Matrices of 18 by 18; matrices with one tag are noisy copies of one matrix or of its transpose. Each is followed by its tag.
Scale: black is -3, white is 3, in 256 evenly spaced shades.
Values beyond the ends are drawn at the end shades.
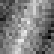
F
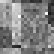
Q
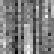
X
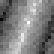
F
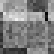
Q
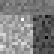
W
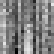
X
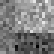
W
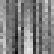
X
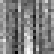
X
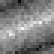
F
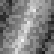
F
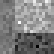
W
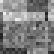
Q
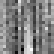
X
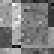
Q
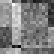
Q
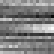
X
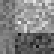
W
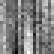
X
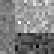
W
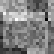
Q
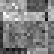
Q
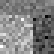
W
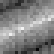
F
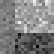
W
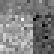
W
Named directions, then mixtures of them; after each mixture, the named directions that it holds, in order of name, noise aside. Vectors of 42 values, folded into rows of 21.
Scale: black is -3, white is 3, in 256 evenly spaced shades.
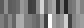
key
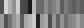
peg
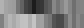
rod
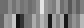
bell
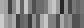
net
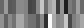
key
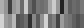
net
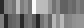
peg, rod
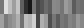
peg, rod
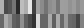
peg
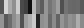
peg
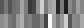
key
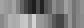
rod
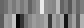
bell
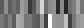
key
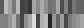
bell, peg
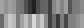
bell, rod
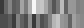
net, rod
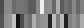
bell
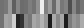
bell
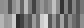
bell, net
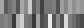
bell, peg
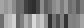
bell, rod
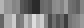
bell, rod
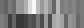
key, rod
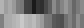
rod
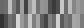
net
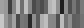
net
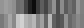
key, rod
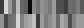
key, peg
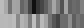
net, rod
